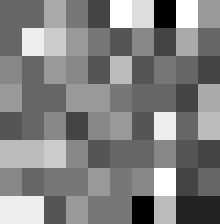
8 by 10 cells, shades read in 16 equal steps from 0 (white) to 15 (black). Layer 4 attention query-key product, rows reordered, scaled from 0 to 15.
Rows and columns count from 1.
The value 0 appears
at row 1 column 6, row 1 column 9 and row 7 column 8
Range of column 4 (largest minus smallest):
5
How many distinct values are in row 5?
7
